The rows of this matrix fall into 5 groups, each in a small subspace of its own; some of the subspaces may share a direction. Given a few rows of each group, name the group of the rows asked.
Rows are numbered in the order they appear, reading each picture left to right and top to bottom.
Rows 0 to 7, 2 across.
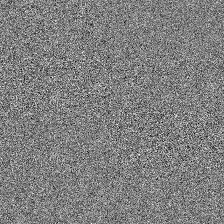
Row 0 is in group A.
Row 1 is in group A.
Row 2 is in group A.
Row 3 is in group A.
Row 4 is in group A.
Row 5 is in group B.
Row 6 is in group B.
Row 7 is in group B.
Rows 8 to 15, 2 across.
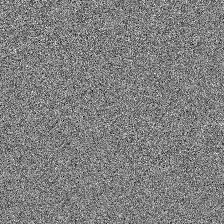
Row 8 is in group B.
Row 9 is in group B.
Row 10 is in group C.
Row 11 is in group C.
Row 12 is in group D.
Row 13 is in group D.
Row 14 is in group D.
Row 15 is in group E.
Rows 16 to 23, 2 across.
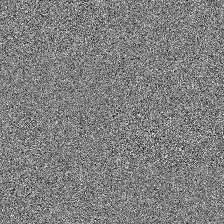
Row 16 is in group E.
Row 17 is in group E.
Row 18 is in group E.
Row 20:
D
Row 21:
E
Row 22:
D
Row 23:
C
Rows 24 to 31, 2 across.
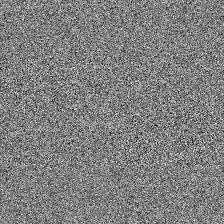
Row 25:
E
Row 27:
B
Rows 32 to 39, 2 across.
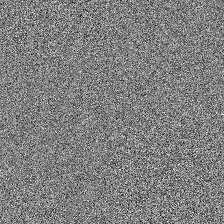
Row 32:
B
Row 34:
B
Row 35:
B
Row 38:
A
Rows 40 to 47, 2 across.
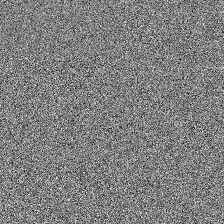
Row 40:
C
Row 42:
C
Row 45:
B
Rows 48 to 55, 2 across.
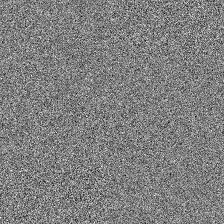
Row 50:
D
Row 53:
D
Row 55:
E
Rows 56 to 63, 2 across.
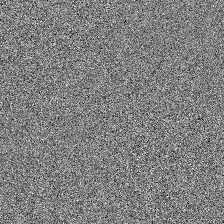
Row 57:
A
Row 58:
A
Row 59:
B
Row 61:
E
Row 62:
B
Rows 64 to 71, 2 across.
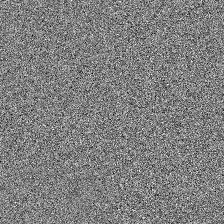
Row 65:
B
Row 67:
E
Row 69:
B
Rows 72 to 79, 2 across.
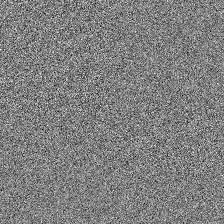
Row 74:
B
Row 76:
C
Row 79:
C
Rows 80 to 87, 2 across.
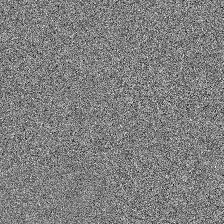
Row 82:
D
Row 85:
A
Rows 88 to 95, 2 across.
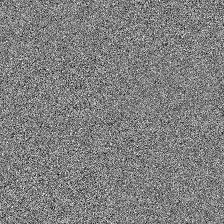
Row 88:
E
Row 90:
C
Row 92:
D
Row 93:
D
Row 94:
E
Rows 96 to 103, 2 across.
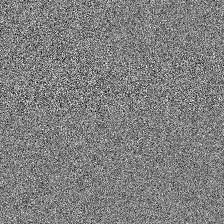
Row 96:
A
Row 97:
E
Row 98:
B
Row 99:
B
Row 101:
A
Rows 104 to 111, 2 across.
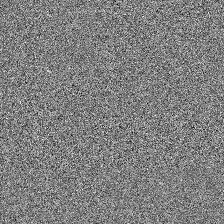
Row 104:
A
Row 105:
B
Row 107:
B
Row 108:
E
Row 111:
A
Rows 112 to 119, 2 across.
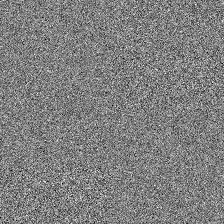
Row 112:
C
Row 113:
D
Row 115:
C
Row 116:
B
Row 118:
C
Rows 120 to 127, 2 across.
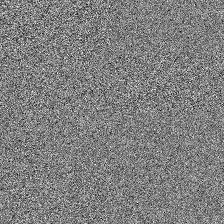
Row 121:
D
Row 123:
B
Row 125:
C
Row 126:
A
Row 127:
A
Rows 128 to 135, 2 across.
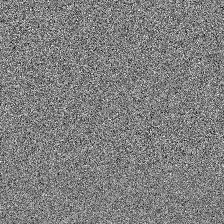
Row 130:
B
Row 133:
E
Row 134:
E
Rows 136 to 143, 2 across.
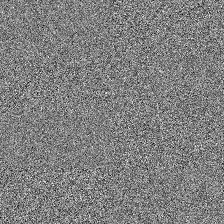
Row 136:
E
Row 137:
B
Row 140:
C
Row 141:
A
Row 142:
C
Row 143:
A
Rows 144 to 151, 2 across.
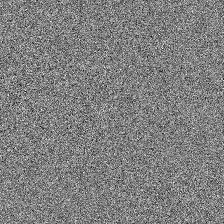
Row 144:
D
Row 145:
A
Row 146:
A
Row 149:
D
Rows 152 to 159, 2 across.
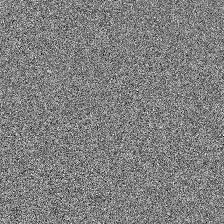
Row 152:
A
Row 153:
C
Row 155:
A
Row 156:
B
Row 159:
C
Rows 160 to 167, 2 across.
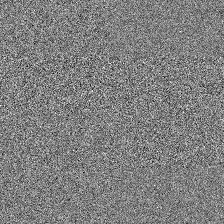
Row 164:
D
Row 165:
C
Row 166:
D
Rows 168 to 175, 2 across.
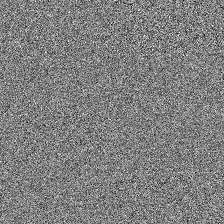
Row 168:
A
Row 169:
C
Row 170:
A
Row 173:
B
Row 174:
B
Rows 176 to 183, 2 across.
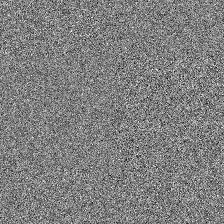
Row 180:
B
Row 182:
C
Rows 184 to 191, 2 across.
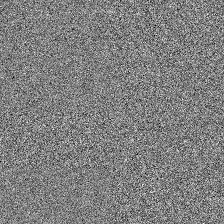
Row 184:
D
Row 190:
A
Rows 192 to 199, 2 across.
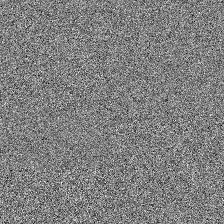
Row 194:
E
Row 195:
E
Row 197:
D
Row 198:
C
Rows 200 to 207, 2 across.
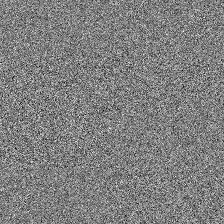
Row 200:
A
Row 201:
B
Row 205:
C
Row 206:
A
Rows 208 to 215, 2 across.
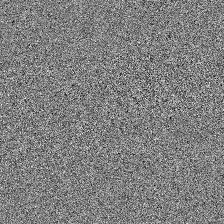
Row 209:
B
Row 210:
D
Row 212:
B
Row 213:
E
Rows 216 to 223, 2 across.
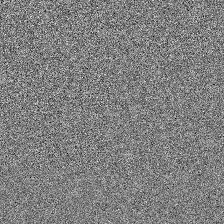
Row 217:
B
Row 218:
B
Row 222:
A
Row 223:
E
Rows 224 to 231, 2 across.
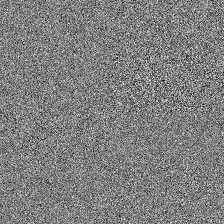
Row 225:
C
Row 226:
E
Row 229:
D
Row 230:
D
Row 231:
E
